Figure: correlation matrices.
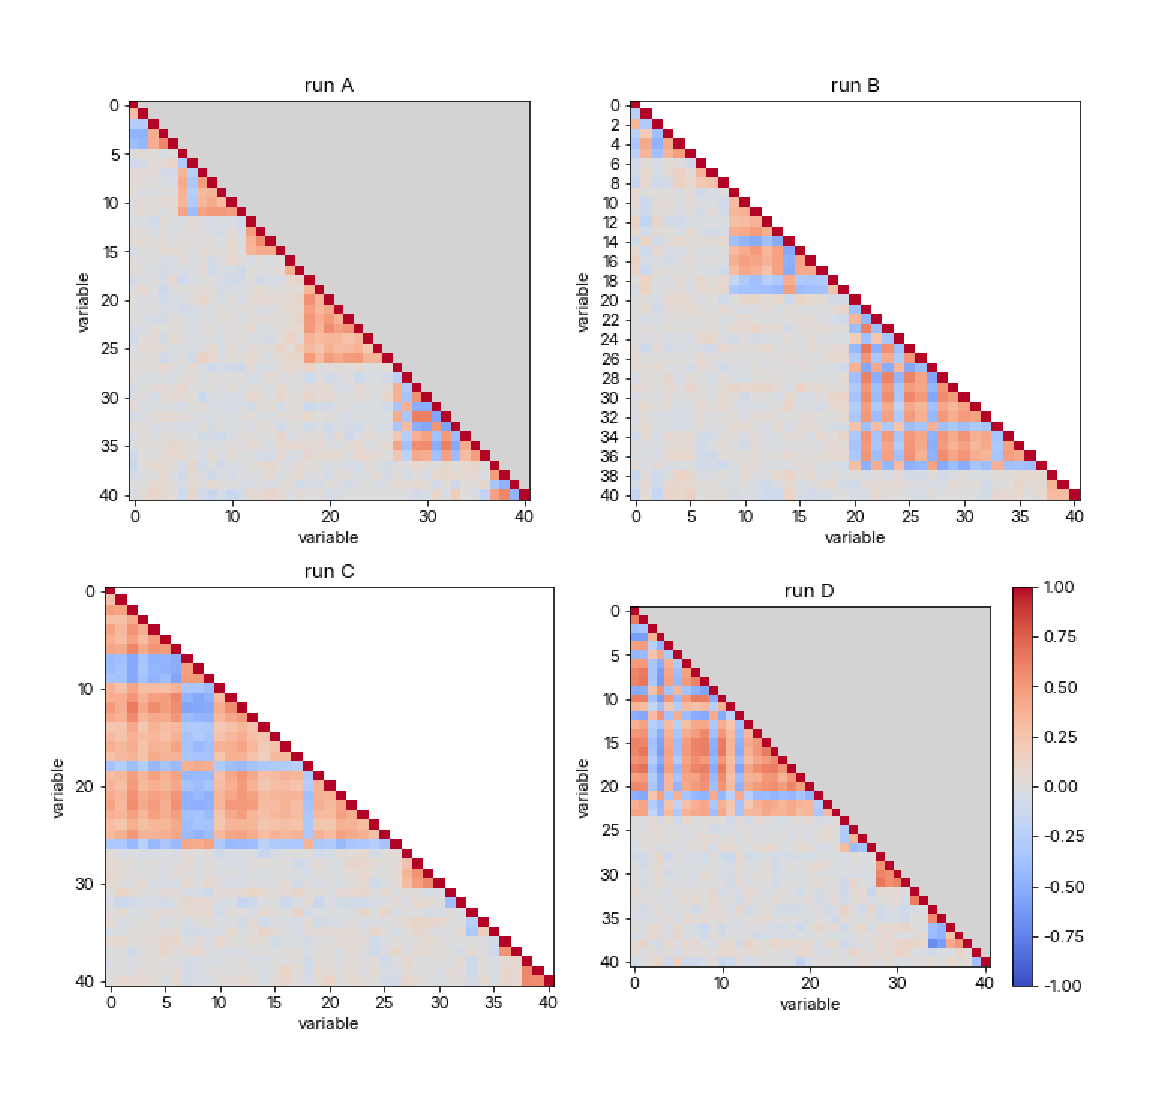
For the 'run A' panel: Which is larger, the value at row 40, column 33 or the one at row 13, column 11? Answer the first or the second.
the first
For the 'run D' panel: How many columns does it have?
41
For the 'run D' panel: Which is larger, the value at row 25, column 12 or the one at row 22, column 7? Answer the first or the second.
the second
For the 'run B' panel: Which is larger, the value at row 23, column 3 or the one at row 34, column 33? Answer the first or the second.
the first
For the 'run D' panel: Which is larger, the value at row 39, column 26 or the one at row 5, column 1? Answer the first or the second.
the first
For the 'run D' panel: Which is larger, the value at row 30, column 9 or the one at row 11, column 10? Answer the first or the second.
the second
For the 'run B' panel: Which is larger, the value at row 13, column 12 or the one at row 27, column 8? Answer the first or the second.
the first
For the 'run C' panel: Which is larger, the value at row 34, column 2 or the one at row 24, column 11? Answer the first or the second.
the second
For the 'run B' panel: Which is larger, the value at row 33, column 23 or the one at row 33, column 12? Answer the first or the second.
the second
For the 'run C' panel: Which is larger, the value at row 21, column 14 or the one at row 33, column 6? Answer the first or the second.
the first
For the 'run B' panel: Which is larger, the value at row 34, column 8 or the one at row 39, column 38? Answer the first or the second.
the second
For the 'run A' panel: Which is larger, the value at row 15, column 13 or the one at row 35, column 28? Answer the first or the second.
the first
